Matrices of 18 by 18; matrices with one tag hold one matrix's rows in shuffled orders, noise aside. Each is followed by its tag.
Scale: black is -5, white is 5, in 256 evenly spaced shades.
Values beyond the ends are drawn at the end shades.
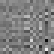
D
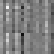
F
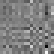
D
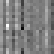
F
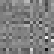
D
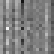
F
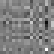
D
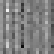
F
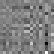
D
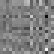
D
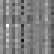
F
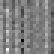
F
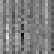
F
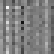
F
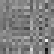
D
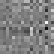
D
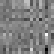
D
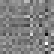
D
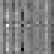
F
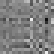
D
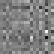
D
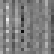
F
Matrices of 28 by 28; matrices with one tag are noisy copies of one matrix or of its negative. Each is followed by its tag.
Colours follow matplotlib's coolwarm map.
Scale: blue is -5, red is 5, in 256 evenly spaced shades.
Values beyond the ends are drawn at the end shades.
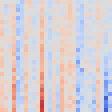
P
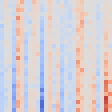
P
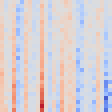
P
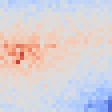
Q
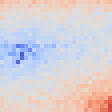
Q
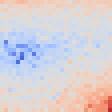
Q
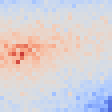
Q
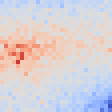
Q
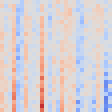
P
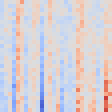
P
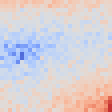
Q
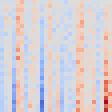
P
